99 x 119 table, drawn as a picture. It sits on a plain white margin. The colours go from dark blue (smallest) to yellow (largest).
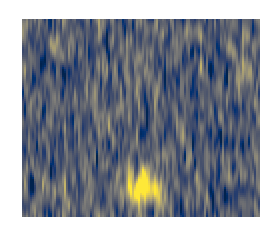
Streaks run downward. No overall slope runs across the table. One bump rises in the bottom middle. The ninth with the highest average is the bottom middle.
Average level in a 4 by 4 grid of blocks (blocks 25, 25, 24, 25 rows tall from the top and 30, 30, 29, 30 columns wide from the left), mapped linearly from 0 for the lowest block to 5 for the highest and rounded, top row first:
1111 | 0201 | 0110 | 2550
